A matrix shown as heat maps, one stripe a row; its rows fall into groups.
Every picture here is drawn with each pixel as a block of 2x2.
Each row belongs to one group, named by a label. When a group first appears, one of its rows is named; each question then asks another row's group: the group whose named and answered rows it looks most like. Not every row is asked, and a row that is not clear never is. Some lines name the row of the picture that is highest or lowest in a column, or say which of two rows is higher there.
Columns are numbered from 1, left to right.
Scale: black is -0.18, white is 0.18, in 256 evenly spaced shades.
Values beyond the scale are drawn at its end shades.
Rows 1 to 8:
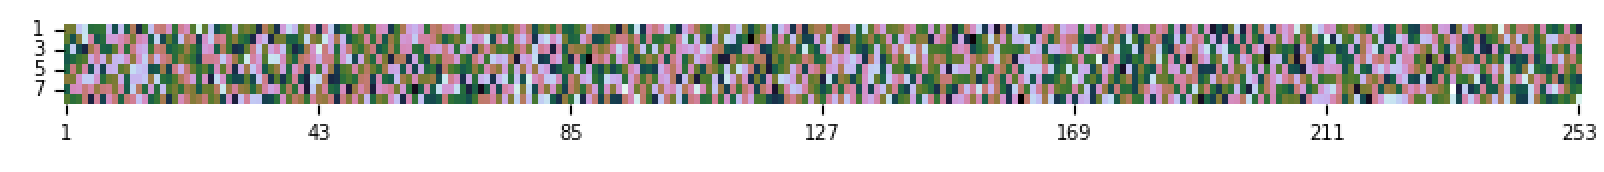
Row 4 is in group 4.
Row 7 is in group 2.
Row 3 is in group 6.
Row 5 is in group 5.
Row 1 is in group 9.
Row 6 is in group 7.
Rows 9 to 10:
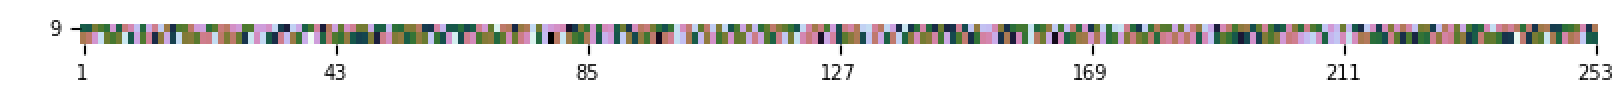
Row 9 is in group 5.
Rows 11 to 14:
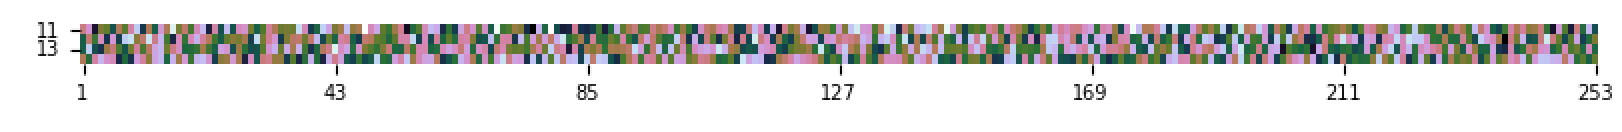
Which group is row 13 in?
6
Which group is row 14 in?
7
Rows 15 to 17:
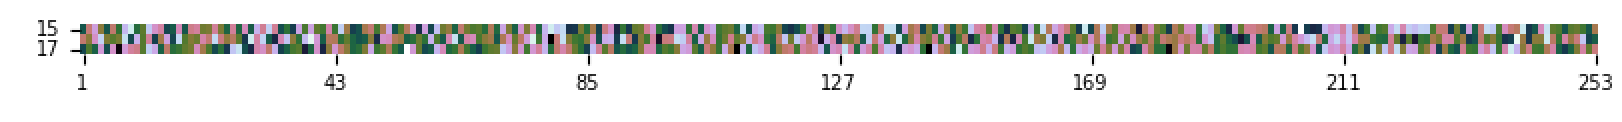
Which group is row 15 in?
5
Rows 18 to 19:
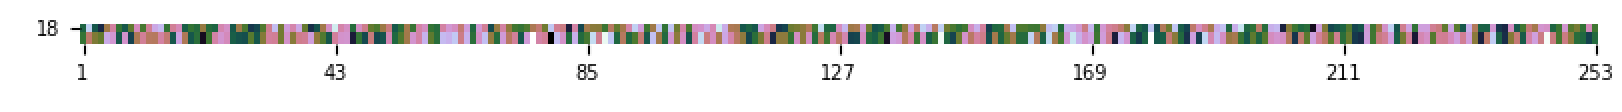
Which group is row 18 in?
6
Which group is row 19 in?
6
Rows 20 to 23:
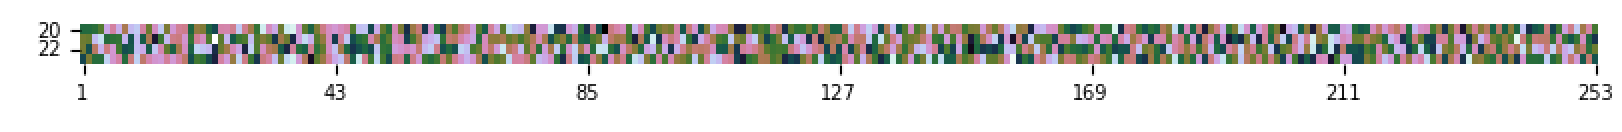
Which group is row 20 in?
4
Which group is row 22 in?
7
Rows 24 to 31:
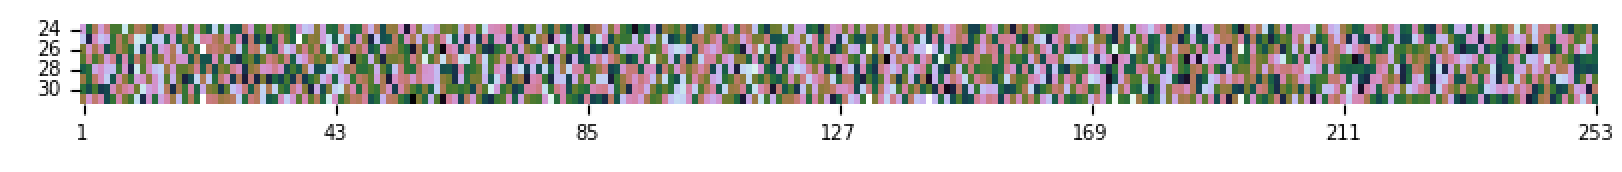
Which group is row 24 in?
9
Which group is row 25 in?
7
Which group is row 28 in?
7
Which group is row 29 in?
7
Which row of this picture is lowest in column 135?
27
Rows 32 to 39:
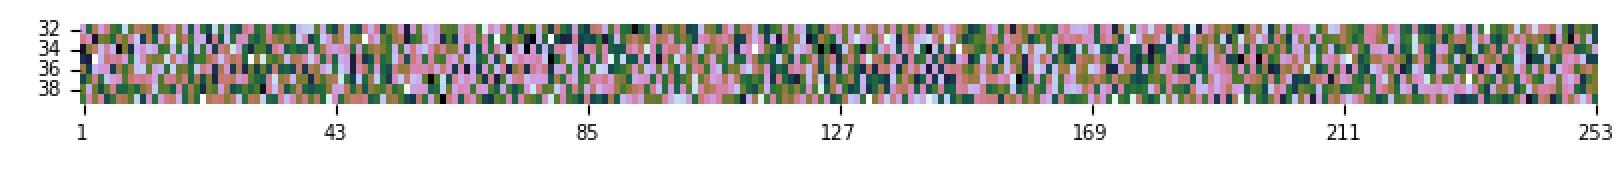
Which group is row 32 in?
9
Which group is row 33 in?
9
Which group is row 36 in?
7
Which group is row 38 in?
6
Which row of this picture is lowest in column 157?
37
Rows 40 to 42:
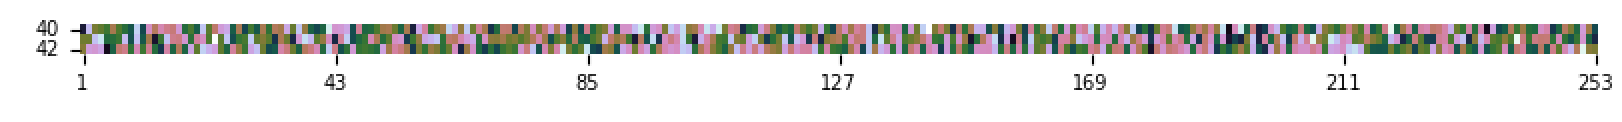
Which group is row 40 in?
6
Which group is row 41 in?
9
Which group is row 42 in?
2
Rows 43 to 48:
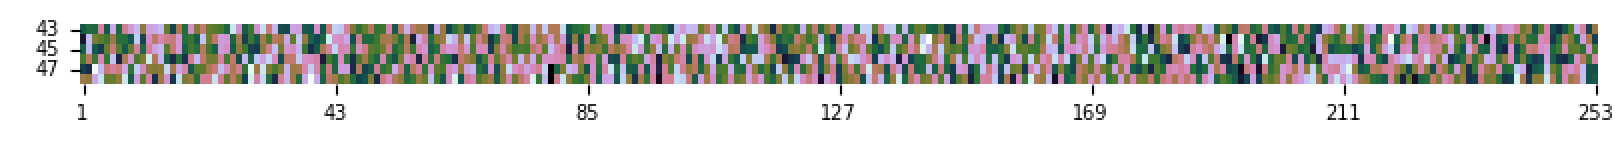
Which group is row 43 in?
5
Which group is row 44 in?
6
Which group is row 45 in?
6
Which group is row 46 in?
5
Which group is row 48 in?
2
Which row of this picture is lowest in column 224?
48
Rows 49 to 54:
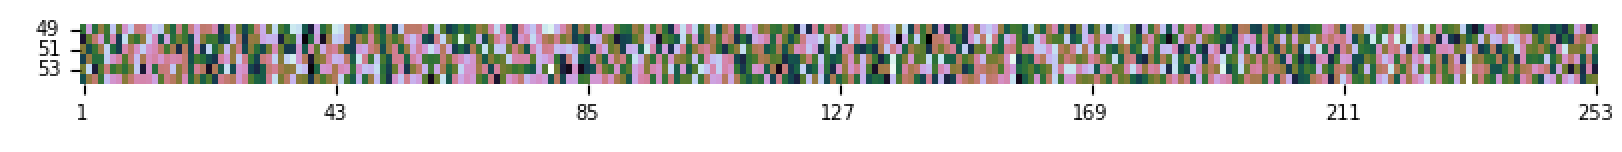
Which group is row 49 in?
5
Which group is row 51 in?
7
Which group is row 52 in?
4
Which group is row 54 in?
4
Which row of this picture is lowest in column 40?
53
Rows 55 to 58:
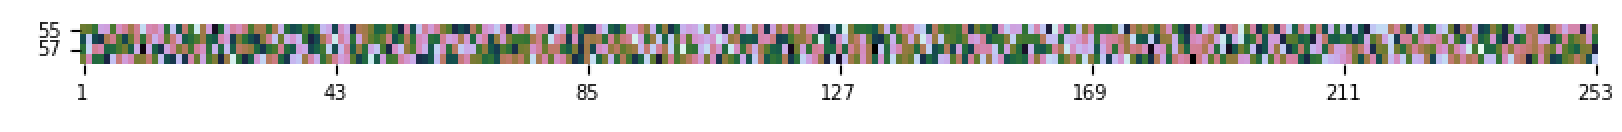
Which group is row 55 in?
7
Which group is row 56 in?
6
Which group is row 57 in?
9
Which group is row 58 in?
5
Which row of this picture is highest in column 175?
58
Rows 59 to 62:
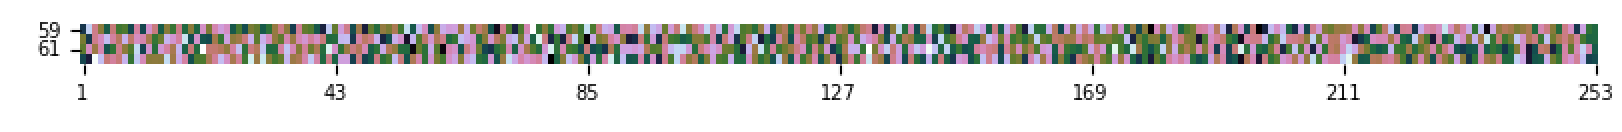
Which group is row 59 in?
6
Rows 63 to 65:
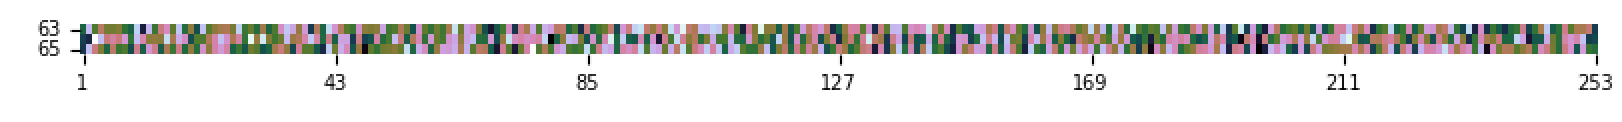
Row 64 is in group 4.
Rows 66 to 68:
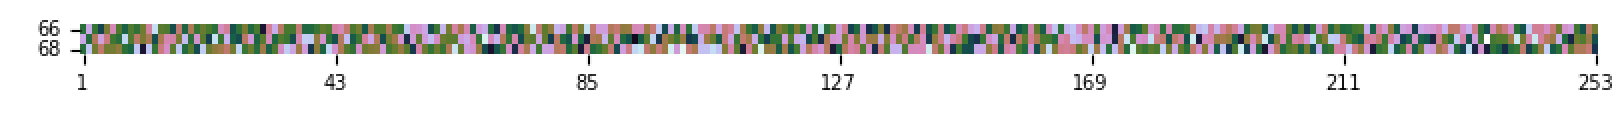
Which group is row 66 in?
6
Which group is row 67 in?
9
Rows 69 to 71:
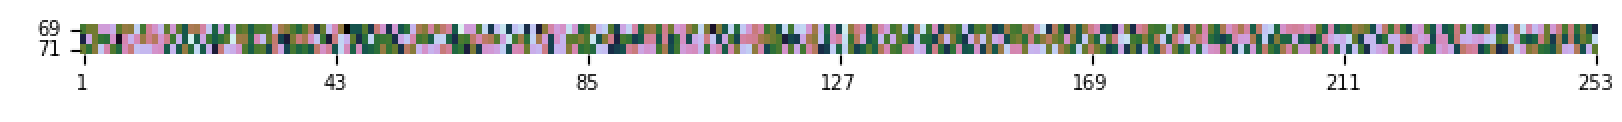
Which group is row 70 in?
5
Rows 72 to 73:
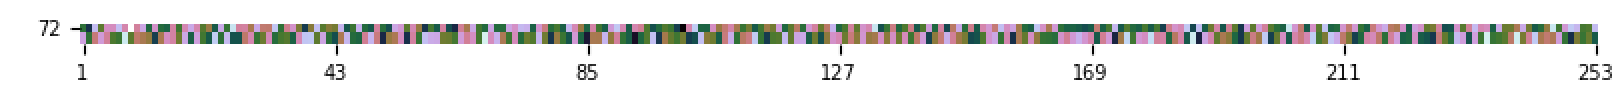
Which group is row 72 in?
4
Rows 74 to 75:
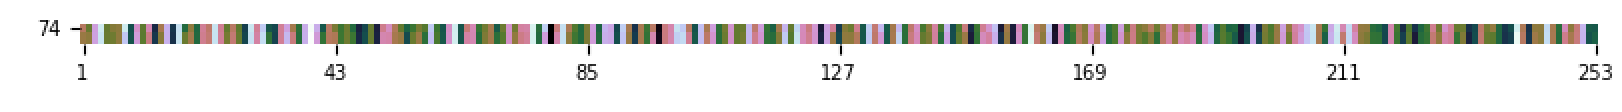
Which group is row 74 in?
2
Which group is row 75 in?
2
